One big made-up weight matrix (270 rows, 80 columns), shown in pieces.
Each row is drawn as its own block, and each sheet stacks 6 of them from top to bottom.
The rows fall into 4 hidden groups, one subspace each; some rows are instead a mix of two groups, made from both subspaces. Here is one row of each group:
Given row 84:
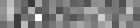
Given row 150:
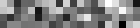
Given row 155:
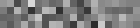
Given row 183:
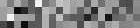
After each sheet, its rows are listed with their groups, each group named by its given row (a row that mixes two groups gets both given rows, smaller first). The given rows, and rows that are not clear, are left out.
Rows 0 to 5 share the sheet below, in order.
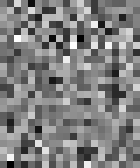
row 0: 155
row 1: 183
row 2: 150
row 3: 150
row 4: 84
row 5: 183
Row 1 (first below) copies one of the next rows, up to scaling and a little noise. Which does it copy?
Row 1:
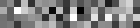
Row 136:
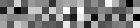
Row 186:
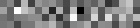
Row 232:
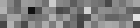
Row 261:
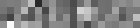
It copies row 186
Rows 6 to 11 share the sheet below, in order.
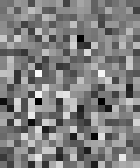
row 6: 155
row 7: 183
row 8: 84
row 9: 84
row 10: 155
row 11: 155
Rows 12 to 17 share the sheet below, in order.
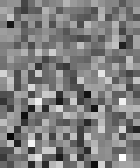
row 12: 183
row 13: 150 and 155
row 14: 84
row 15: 155
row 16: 183
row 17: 155
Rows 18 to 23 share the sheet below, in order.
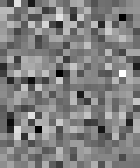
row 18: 155
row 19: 150
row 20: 155
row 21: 183
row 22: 84
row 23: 155
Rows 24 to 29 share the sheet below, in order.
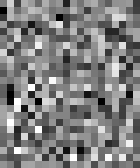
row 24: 150 and 155
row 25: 150 and 183
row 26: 150
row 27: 84
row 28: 84
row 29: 183
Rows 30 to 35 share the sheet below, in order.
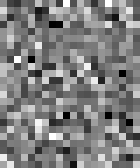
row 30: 150
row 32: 155
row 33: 155 and 183
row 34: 150
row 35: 84
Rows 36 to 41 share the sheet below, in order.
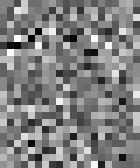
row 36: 183
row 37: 155 and 183
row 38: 150
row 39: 155
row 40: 155
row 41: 155
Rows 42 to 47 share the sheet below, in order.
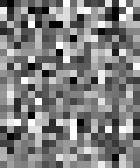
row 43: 150 and 155
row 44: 155
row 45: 84
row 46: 84 and 183
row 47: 150
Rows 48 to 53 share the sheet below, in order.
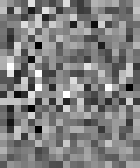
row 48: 155
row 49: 84
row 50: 84
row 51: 183
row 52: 84
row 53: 150
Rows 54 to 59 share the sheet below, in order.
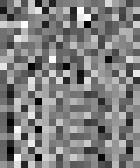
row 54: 183
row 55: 183
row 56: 183
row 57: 84
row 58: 84
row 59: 84
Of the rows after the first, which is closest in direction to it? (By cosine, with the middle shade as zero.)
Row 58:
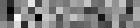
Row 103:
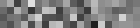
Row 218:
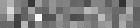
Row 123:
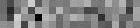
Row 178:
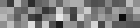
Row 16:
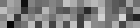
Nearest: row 123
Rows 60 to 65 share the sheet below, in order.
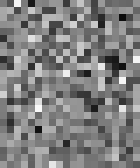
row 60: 155
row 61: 183
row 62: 150
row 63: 155
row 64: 84
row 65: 150
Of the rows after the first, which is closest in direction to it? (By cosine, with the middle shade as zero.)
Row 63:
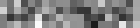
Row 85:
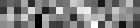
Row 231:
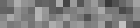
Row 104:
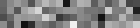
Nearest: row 231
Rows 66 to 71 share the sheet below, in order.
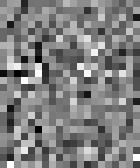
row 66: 183
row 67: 155
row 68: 84 and 183
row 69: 183
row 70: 84
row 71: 183
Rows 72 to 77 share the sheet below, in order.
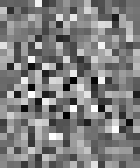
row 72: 150
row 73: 84
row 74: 155
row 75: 155
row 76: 150
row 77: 155
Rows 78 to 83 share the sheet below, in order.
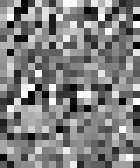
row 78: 183
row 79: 183
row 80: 84
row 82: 155
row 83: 84
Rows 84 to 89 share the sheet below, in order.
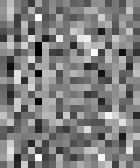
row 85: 155
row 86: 84
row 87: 84
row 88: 150
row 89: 84
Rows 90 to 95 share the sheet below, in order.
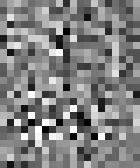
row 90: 150 and 183
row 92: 150
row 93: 155
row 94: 155
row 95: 183
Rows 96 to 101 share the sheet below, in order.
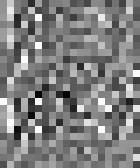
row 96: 84
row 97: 84
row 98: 183
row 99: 84
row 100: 84
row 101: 183
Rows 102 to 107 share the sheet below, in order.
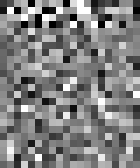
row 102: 155
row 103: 155
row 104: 155
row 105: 155
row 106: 150
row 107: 84
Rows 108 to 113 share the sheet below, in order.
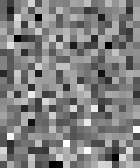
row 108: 84
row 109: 183
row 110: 84
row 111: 155
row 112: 183
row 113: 150
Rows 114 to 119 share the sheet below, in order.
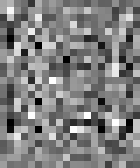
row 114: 84
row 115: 84
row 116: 150
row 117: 84
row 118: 84 and 150
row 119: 150
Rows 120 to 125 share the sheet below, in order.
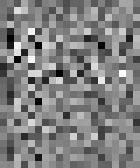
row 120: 183
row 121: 84
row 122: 155
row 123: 84
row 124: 155
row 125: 84
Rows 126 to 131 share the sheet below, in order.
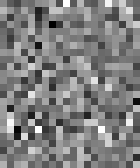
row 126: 150
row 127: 84
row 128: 155
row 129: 183
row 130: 84
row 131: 183
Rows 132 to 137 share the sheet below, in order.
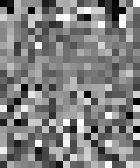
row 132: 150
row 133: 84
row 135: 183
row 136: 183
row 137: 150
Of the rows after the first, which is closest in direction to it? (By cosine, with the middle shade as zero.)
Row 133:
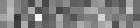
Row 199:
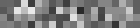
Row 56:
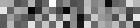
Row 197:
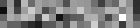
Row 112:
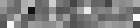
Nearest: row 56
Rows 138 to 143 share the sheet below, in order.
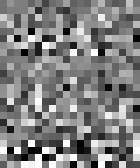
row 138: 84
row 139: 155
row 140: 84 and 155
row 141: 84 and 150
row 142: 150 and 183
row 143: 155
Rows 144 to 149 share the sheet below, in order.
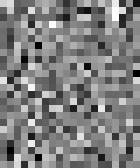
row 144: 150
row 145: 84
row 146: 183
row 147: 155
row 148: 84 and 183
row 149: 84
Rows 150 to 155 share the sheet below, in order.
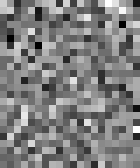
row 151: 84
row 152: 155
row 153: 150 and 155
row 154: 183
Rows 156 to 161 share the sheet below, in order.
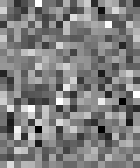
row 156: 150
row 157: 155
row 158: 84
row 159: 155
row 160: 84
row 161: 183
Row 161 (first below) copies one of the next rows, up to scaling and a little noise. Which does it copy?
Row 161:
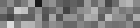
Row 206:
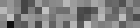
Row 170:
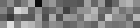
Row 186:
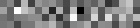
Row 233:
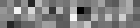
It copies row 170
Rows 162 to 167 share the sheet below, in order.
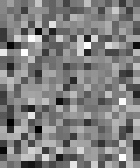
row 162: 150
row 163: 183
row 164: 84
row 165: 155
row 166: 84
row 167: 155
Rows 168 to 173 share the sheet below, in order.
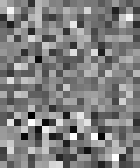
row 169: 155
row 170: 183
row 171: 150 and 183
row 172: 155
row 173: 150
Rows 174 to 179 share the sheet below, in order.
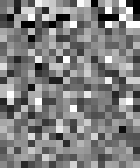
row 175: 183
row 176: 150
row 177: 84
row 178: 155
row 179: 155
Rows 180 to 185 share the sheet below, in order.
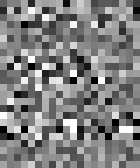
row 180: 155
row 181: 150 and 155
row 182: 155
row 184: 84 and 155
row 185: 183
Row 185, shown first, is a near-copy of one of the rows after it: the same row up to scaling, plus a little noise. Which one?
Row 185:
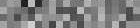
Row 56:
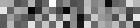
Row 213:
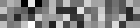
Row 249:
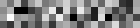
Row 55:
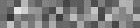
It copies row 213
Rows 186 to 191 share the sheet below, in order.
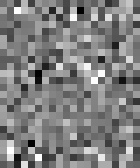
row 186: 183
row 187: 150
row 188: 155
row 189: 183
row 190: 84
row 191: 84
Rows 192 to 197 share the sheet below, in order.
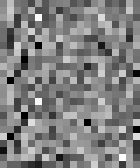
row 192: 84
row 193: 84
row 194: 183
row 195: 84
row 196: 183
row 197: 155
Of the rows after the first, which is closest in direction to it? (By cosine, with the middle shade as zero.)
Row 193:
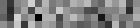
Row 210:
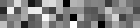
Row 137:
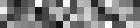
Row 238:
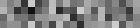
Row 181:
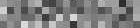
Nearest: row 210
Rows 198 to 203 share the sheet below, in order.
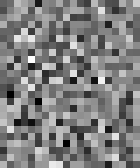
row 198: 150
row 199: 183
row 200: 155
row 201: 84
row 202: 183
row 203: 150
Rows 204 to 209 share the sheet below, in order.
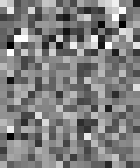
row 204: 150
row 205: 183
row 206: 183
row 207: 150 and 155
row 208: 183
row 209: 150
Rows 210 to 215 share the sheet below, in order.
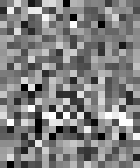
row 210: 150 and 155
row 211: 155
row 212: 155
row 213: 183
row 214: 150
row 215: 183
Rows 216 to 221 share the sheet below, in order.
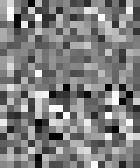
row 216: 84
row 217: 150
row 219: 150
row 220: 150
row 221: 155
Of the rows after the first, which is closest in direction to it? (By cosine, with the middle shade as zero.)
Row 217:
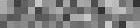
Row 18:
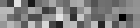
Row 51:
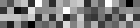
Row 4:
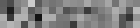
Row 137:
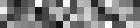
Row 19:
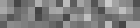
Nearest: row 19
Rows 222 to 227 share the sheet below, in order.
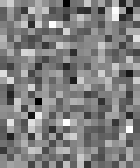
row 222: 150
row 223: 155
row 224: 84
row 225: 84
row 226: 84 and 183
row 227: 183
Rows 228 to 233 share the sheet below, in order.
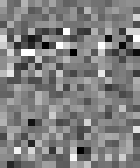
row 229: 155
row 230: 84 and 183
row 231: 150
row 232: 183
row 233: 183
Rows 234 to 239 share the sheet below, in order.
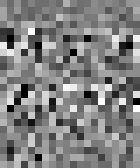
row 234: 155
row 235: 84
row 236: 150
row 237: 183
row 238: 183
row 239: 84
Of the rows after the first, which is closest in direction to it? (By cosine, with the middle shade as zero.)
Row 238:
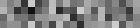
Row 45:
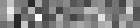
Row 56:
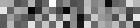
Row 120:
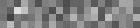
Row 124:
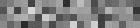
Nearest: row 56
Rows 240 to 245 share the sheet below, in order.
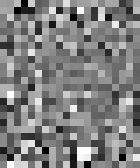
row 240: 183
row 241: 84 and 183
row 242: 84
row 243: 84
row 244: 155
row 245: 183
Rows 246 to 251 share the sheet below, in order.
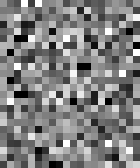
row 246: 183
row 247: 183
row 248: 183
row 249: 183
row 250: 84 and 155
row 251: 150
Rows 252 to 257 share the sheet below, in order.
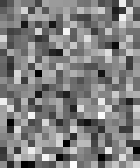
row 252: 150 and 155
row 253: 150
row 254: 84
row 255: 84
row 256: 84 and 155
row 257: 155
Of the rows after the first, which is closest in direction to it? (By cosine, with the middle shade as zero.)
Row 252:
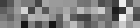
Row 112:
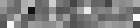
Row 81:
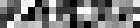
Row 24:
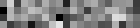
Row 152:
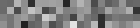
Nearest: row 152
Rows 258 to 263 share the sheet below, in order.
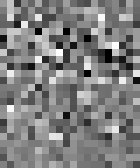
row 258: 84 and 155
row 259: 150
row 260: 150 and 183
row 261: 183
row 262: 150
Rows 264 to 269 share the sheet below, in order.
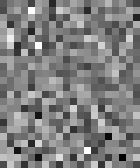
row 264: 183
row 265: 84
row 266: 150
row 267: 155
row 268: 150
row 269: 155 and 183
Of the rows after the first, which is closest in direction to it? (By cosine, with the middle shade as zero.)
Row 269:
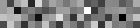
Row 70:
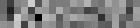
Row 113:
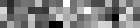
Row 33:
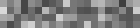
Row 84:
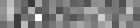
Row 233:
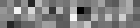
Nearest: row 113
